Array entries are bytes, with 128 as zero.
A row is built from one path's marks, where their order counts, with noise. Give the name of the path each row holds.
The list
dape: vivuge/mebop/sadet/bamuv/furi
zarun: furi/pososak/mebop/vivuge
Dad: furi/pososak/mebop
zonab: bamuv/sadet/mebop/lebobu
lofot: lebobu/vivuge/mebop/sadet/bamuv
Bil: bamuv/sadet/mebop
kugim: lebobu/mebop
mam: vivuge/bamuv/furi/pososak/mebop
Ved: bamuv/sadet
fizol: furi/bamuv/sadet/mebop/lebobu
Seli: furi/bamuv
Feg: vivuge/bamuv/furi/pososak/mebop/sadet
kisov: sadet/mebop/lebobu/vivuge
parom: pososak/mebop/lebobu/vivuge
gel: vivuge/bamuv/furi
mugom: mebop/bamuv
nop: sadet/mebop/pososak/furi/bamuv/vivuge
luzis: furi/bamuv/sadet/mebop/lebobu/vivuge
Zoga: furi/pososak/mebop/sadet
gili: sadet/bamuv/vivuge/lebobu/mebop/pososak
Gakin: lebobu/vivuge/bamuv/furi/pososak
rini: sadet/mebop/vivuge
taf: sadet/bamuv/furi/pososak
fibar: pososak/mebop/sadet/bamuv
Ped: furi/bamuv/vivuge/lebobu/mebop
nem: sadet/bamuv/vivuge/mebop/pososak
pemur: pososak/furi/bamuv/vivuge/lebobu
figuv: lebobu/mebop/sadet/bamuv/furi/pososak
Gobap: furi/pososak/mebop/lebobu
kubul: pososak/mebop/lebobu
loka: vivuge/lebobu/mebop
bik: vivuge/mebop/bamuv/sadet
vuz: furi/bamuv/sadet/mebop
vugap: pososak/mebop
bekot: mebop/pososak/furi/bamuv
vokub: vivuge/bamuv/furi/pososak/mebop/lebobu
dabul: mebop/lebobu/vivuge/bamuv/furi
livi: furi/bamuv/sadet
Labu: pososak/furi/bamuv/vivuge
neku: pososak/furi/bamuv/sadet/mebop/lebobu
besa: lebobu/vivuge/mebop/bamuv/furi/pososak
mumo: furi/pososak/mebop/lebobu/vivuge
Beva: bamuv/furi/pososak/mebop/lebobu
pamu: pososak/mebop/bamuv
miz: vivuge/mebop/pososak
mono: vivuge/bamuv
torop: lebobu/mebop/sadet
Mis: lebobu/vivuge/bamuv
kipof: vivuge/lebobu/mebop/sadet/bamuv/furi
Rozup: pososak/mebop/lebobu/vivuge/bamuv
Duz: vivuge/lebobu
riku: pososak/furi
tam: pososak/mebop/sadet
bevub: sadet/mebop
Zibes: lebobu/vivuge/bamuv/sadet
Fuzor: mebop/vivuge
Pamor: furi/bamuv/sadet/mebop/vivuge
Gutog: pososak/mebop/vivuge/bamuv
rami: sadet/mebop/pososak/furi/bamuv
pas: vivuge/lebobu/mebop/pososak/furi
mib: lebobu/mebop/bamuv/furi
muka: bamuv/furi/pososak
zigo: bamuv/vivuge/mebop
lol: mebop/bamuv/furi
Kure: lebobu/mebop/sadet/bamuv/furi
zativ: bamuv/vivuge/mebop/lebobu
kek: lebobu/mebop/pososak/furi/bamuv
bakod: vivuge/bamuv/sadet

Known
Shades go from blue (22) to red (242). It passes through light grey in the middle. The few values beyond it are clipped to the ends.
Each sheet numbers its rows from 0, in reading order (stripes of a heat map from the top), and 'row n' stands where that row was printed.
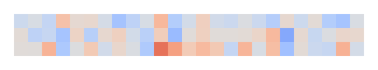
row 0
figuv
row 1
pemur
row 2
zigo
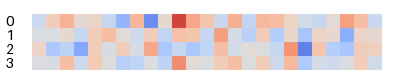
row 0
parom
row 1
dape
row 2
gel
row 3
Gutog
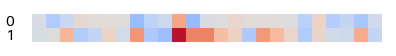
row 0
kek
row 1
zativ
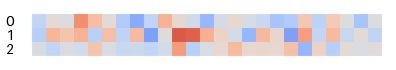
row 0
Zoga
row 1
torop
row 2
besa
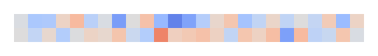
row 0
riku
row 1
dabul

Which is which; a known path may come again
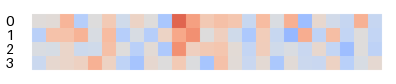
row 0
zigo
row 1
bevub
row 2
mugom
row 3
Feg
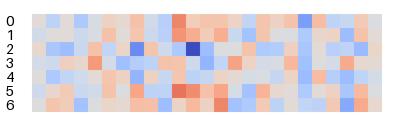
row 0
dabul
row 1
kipof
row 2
muka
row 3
zarun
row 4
lol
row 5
luzis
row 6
bakod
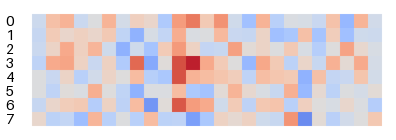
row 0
bik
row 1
fibar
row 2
miz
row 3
kisov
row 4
Ped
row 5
mam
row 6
kugim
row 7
Labu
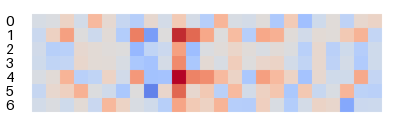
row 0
nop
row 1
loka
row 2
kek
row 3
Beva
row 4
zativ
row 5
kubul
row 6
Kure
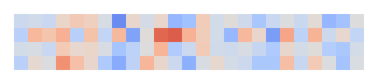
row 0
rami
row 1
torop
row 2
figuv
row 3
Zoga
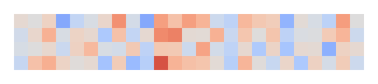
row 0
Mis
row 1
Fuzor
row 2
dape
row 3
gili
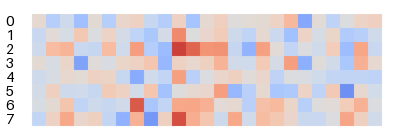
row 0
pemur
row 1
neku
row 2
lofot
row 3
mono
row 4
pamu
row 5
Ved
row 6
Duz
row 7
parom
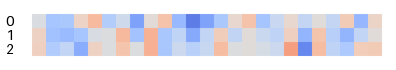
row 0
riku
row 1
Seli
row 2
gel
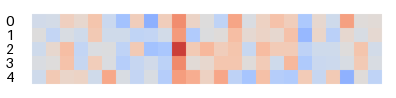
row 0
mumo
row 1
besa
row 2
Rozup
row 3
Gutog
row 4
Bil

